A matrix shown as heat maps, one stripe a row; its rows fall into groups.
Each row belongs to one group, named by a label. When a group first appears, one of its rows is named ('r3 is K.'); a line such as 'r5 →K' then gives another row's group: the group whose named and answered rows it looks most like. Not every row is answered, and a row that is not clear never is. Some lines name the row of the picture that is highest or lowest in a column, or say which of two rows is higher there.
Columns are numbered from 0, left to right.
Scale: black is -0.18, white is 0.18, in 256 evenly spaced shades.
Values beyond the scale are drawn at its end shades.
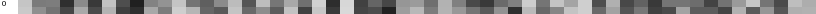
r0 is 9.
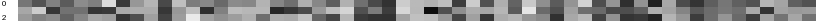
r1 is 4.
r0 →9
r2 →9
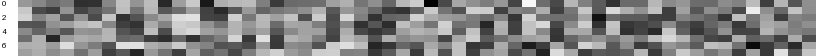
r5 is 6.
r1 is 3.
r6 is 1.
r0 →4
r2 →9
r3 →9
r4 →9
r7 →1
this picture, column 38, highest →7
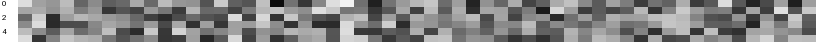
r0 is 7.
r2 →6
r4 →9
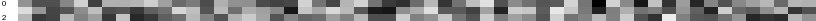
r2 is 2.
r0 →3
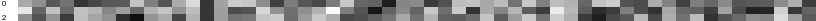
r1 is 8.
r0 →4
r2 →8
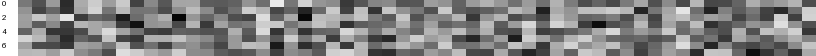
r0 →8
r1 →2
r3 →8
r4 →6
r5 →9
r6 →2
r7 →1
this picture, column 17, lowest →0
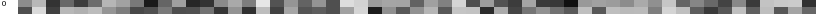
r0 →6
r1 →6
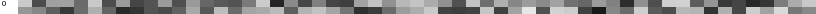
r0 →2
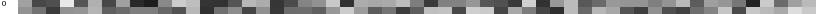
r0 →2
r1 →3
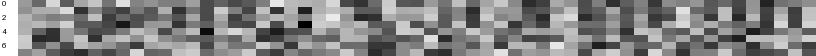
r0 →8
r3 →1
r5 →3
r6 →8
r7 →4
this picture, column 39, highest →2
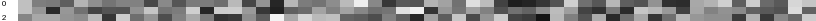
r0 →3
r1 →4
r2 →1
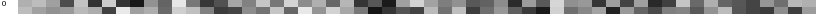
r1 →1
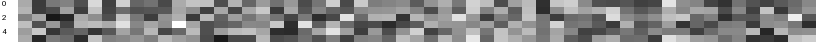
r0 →2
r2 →6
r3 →8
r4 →4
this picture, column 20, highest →3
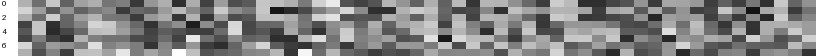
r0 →8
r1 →7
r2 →8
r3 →6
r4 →6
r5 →3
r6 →2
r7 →8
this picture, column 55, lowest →1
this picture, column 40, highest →5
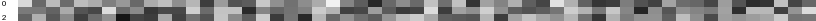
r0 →8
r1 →3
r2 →7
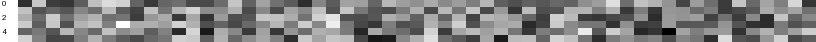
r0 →6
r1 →9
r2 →8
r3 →8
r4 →3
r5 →7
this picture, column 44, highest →0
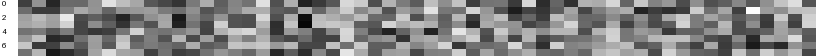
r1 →3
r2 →1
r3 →7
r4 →4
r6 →2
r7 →6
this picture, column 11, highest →5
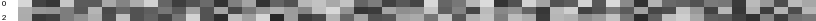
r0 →3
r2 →2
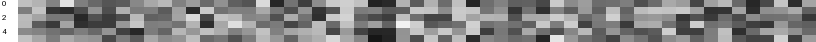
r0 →1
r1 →6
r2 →4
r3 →4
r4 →9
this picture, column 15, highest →3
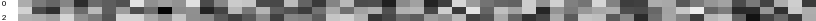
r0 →4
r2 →1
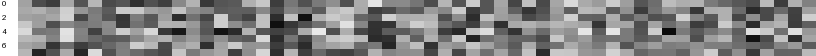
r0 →2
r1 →1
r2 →7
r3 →7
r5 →1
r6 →4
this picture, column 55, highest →4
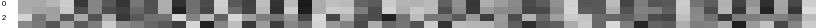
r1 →7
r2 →9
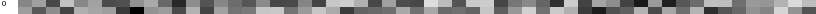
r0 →3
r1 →8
